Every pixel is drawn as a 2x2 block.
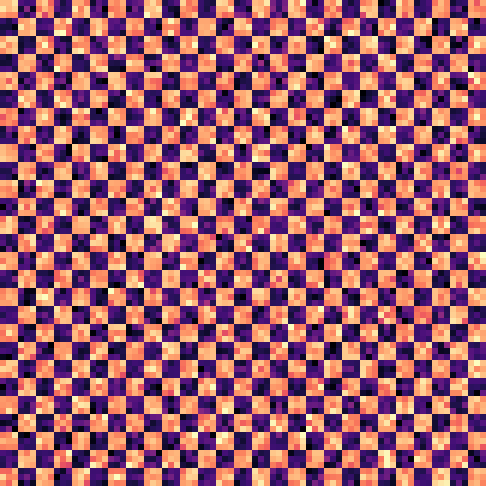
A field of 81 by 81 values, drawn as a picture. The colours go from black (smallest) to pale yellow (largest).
Odd rows or columns: none. Average level on the scale: 50%. Seam: none. Slope: none. Histogram: two levels. Grain: checkered.
